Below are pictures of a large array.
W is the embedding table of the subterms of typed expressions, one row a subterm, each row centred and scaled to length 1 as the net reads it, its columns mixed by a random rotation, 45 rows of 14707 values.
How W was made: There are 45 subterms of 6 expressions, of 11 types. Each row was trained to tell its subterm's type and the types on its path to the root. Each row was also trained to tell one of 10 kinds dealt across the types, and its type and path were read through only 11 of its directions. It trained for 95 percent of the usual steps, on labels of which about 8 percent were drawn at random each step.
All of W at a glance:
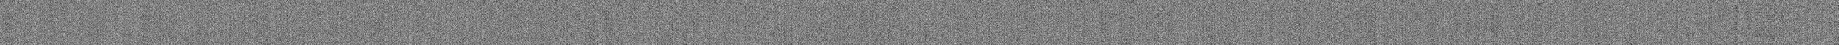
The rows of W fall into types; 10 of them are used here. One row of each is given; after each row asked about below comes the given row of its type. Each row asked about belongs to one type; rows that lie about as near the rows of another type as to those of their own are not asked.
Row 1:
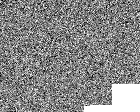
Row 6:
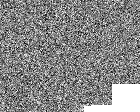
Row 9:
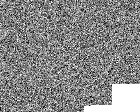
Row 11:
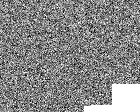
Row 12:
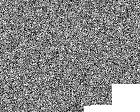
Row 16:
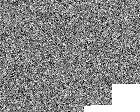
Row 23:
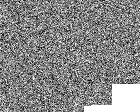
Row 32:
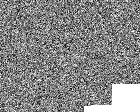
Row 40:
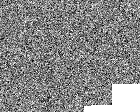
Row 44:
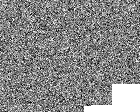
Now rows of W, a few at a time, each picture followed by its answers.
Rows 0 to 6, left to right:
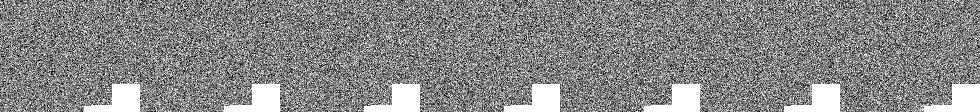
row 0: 40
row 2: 40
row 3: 9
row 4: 9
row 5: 44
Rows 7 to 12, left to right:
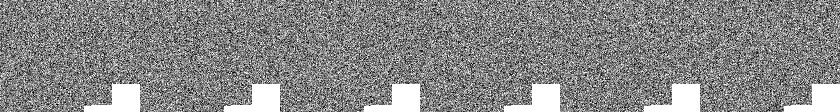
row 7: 16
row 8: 44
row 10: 16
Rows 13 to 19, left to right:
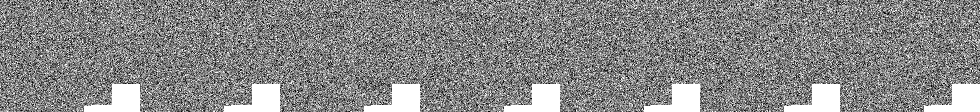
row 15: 16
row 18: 11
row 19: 11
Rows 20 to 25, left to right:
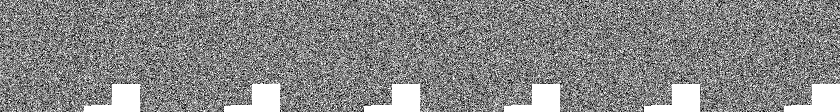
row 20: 9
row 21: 40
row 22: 32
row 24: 32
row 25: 11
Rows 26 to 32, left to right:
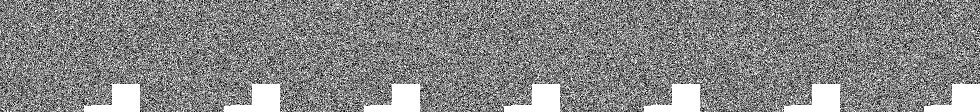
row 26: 6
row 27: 12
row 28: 11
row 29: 32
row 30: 12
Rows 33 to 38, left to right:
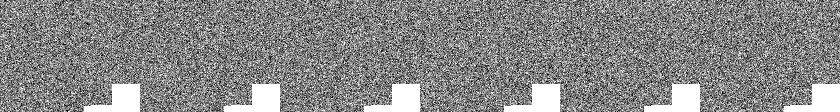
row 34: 12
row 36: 44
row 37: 16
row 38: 40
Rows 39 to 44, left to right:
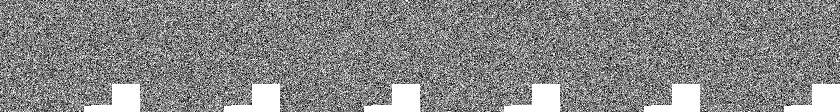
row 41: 32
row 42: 1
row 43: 44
